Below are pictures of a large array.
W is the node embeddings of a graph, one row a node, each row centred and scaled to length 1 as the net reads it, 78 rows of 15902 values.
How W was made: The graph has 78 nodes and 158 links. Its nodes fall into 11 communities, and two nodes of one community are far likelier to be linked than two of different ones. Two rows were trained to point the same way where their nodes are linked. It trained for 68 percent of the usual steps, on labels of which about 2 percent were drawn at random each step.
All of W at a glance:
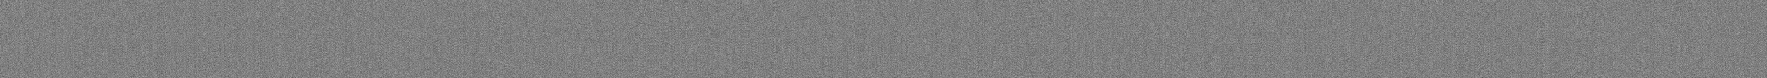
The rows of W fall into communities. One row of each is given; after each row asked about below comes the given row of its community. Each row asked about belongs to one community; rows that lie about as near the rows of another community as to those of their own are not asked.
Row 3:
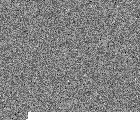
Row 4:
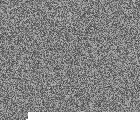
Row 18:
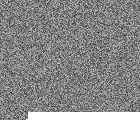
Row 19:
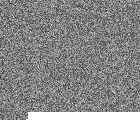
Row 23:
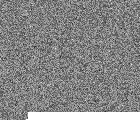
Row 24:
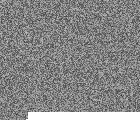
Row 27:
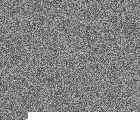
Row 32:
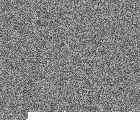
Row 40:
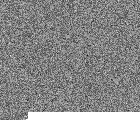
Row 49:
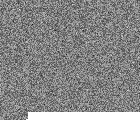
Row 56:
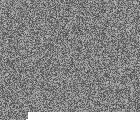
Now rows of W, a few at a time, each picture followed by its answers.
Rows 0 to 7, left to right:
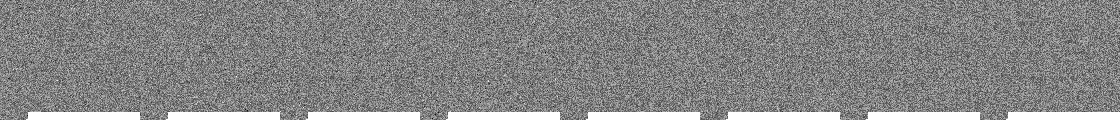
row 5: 40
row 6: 24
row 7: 3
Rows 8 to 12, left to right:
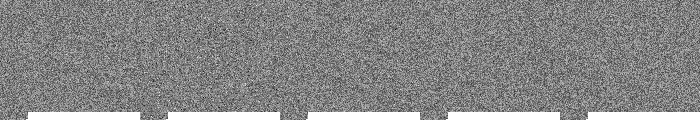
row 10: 3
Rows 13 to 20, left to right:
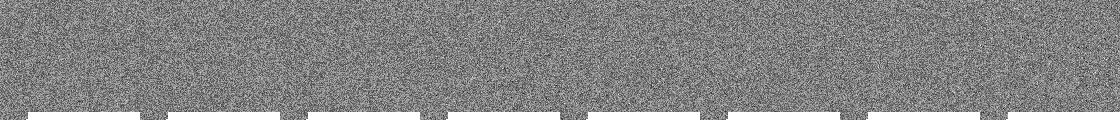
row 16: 4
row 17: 19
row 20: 18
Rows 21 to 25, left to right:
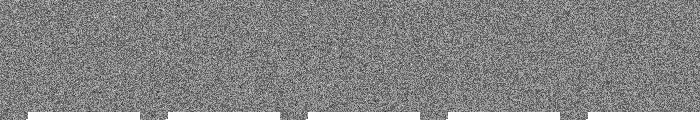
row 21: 18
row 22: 24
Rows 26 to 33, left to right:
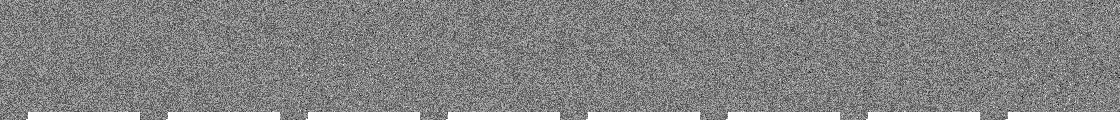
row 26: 18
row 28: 4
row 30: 49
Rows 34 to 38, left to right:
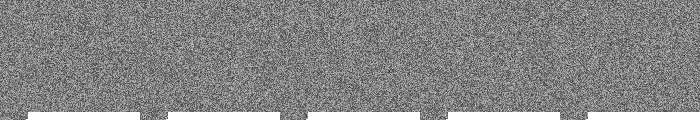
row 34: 24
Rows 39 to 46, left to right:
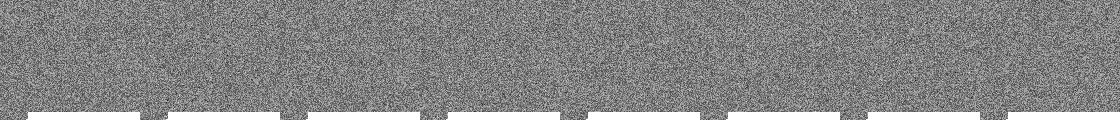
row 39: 4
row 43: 27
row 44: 56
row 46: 49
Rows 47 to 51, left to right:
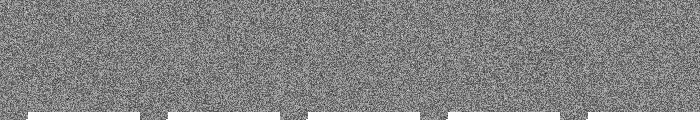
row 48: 18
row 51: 49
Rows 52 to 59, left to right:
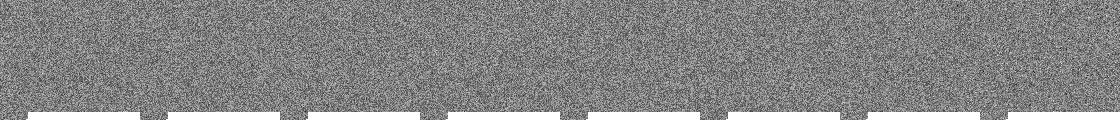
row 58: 27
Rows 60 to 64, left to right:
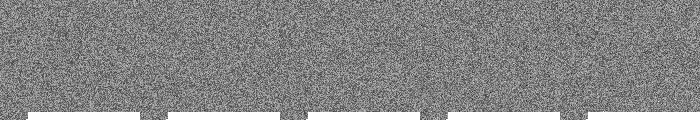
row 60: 19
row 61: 32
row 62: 32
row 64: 49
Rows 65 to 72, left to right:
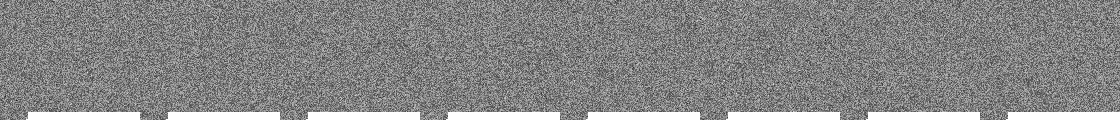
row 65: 32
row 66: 23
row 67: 32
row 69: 27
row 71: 32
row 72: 49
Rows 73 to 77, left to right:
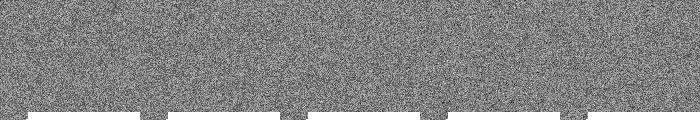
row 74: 4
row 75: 18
